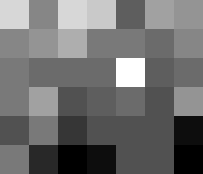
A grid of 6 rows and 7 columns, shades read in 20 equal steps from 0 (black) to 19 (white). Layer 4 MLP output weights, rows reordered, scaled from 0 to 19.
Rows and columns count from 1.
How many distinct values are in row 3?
4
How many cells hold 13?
1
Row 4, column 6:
6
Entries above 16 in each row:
0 0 1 0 0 0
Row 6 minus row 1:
-7 -7 -16 -14 -1 -6 -11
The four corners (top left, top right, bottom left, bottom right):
16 11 9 0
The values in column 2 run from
3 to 12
